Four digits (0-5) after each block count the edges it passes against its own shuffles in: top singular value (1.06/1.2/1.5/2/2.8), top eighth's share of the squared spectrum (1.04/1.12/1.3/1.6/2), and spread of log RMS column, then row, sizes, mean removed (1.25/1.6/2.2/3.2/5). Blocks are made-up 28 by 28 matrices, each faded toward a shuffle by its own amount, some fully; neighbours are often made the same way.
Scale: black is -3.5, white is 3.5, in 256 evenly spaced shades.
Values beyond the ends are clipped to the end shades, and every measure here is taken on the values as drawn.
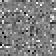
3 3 1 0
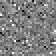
0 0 0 0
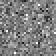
0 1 0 1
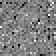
1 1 0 0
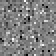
0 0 0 0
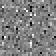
2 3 1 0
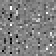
2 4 2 0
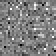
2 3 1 0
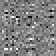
3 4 2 2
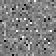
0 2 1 1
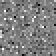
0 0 0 0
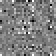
3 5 2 2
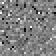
0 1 0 1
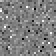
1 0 0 0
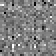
3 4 1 1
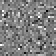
2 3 0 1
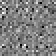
3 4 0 2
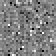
0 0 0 0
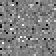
1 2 0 1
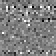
2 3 0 2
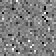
2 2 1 0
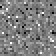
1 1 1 0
